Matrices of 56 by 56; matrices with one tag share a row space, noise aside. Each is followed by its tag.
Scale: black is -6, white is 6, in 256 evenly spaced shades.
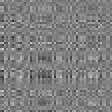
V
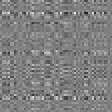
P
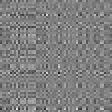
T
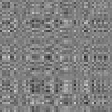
P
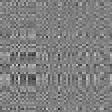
T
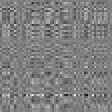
P
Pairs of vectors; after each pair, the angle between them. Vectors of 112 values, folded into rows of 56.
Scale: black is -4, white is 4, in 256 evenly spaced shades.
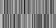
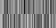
nearly parallel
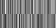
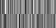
nearly parallel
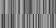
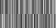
nearly opposite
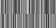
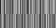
nearly opposite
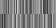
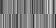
partly opposed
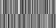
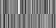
nearly parallel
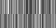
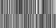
partly aligned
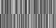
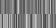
orthogonal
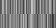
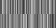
nearly parallel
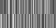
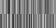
nearly opposite
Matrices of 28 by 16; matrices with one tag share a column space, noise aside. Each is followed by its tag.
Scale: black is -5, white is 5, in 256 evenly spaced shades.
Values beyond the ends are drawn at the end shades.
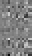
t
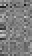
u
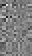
u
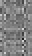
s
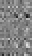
t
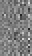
s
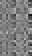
s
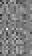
s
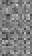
s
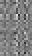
s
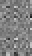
t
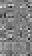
u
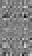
t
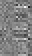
u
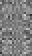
s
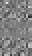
t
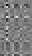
u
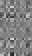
t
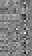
s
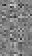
u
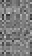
s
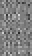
s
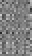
s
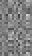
s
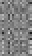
s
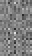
s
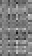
s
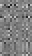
u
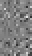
t
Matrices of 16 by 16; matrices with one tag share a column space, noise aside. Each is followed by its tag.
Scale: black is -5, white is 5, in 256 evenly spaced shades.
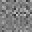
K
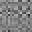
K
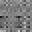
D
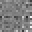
D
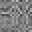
K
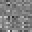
D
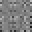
D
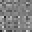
D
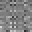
D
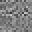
K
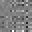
D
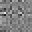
K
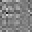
K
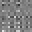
D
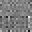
D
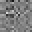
K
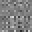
D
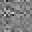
K
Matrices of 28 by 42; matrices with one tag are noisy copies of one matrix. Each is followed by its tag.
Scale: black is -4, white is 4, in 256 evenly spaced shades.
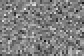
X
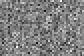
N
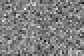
X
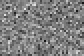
X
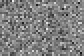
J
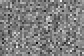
N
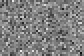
J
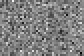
J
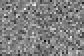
X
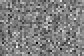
N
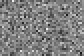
J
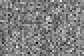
N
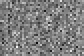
N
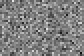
J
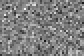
X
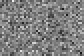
J
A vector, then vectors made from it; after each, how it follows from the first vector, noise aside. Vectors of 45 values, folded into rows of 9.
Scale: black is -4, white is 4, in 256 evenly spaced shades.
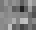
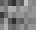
reversed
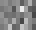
sign-scrambled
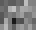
reversed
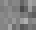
shrunk
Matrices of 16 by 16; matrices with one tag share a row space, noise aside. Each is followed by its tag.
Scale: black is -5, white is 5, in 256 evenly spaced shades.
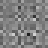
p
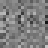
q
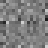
q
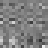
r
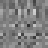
p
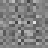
p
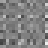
q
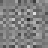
p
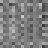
r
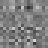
p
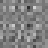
p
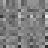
q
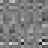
r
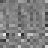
q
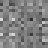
r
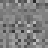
p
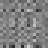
p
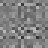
p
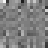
q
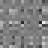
r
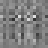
p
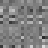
r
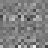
p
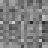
r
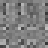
q
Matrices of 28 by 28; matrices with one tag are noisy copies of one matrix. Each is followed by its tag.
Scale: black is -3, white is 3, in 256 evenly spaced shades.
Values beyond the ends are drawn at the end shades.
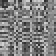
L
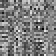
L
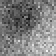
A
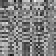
L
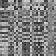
L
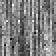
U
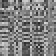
L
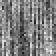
U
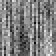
U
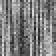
U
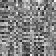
L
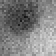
A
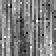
U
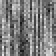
U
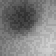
A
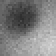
A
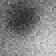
A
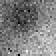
A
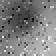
A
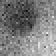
A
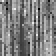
U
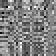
L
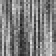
U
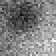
A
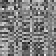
L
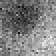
A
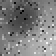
A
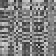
L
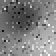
A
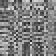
L
